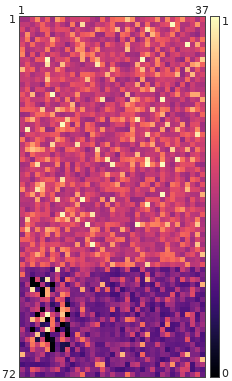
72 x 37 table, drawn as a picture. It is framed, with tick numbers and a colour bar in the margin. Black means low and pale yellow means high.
Seam: horizontal, 70% of the way down, the top part higher. Roughest part: bottom left. Stripes: none. Odd patch: rougher, in the bottom left. Average level on the scale: 50%.
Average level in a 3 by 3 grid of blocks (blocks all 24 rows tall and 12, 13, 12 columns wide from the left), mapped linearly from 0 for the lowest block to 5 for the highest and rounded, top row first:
5 5 5 / 5 4 5 / 0 0 0
